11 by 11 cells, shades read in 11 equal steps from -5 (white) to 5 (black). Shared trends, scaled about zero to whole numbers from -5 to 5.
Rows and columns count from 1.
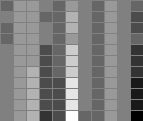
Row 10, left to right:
0 -1 -2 2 2 -4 0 1 -1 0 4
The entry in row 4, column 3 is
-1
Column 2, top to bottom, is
-1 -1 -1 -1 -1 -1 -1 -1 -1 -1 -1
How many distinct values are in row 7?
7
